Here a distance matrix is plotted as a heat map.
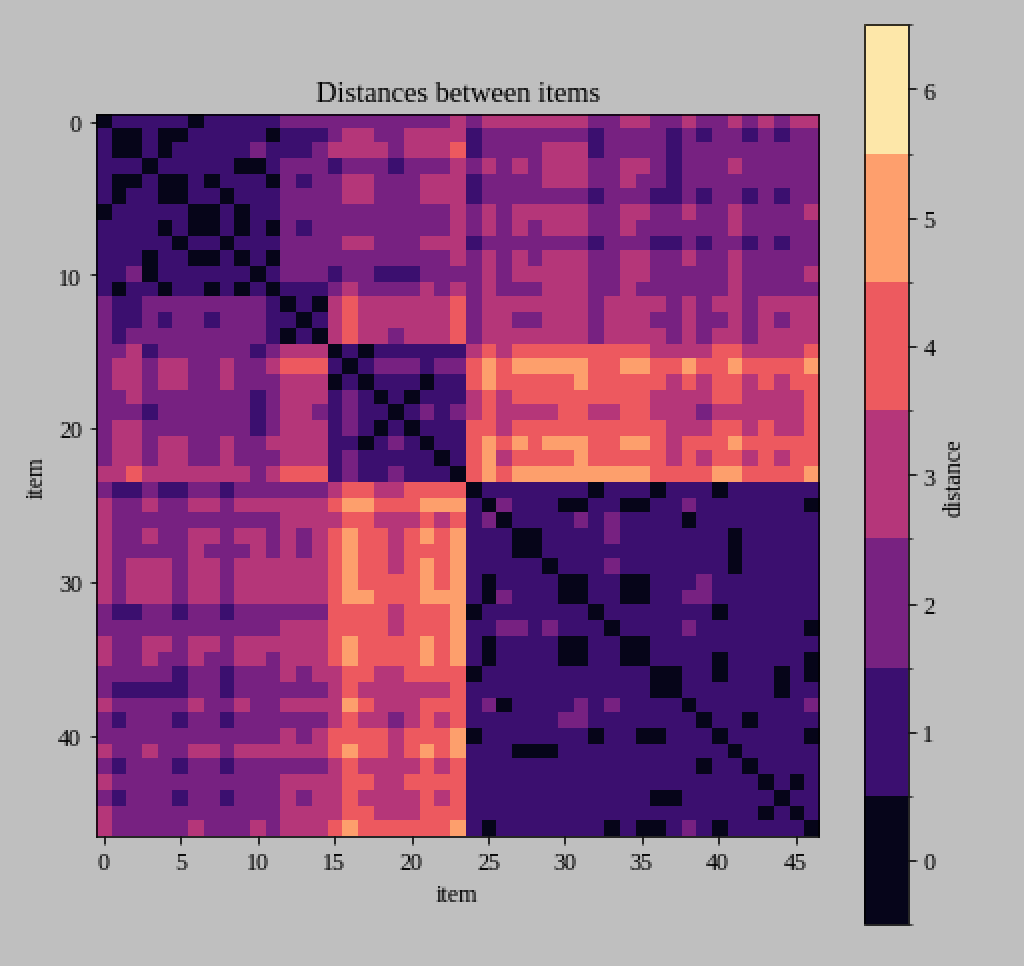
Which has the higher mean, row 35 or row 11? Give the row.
35
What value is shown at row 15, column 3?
1
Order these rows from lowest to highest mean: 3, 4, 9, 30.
4, 3, 9, 30
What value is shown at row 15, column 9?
2
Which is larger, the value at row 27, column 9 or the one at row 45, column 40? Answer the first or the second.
the first
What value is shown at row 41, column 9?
3
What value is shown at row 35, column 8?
2
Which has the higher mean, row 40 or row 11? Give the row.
40
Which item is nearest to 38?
26
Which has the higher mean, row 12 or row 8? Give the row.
12
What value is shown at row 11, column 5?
1
